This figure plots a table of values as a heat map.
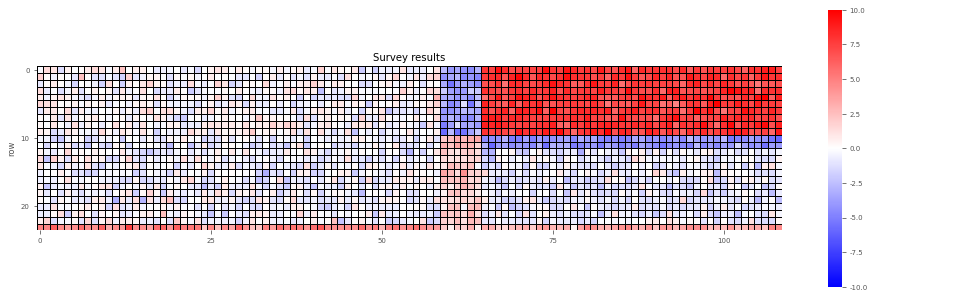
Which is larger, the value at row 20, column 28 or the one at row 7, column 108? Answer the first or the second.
the second
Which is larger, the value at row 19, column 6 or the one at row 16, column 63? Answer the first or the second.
the second
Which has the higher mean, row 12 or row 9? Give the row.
9
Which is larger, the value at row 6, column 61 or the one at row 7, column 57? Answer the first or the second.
the second
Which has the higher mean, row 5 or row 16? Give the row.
5
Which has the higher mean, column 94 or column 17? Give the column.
94
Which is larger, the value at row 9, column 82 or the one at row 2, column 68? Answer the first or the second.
the first
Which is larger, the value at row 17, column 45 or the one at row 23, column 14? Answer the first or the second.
the second
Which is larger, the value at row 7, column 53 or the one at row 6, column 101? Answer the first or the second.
the second
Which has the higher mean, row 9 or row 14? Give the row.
9
